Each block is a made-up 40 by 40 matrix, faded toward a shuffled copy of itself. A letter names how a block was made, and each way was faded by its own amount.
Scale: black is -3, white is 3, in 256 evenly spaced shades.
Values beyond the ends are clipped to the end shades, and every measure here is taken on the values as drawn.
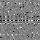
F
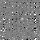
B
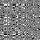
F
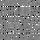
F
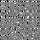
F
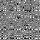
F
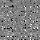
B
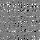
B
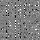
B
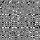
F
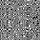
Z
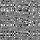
F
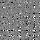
B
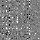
B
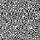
Z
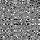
Z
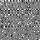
F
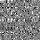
Z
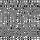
F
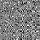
Z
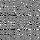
F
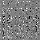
B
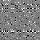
F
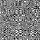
Z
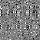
Z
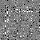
B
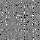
B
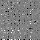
B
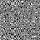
Z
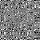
Z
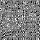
Z
